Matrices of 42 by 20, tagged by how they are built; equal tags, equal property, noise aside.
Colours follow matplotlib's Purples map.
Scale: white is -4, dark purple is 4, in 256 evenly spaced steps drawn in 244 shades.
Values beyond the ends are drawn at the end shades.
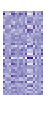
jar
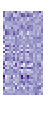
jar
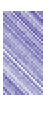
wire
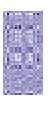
jar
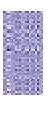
jar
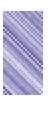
wire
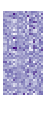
jar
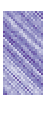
wire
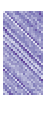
wire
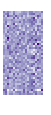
jar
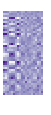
jar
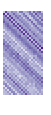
wire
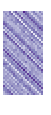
wire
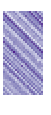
wire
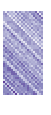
wire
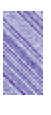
wire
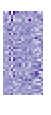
jar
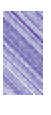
wire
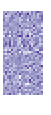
jar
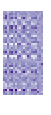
jar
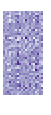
jar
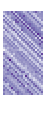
wire
